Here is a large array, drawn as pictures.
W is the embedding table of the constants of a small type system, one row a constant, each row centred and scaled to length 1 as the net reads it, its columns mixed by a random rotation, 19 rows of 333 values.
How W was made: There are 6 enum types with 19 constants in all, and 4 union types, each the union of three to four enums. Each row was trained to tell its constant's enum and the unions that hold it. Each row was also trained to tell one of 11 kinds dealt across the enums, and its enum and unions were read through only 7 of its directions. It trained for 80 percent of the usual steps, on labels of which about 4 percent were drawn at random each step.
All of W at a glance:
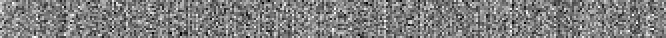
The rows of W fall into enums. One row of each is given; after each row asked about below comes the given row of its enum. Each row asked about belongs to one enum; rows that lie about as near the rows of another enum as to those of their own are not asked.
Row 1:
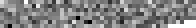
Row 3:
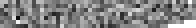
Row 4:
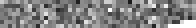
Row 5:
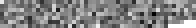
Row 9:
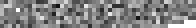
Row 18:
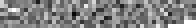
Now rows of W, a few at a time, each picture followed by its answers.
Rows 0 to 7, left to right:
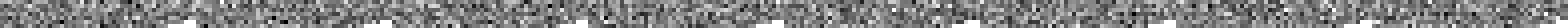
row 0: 4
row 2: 1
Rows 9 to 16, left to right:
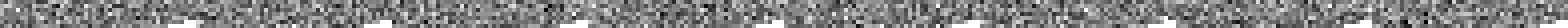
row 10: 1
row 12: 18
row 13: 1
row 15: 4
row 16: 5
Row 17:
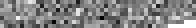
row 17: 5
